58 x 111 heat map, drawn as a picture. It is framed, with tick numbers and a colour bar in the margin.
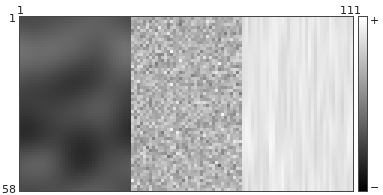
The table splits into one row of 3 panels. Panel 1,1: low, smooth. Panel 1,2: high, fine-grained. Panel 1,3: very high, streaked downward, faint in contrast.
